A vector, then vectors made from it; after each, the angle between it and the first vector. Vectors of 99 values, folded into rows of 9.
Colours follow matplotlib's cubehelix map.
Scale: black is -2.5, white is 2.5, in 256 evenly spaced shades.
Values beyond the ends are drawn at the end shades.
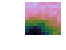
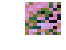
orthogonal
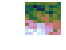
nearly opposite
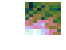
nearly opposite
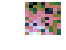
partly opposed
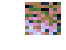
partly opposed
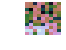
partly opposed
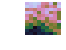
nearly parallel
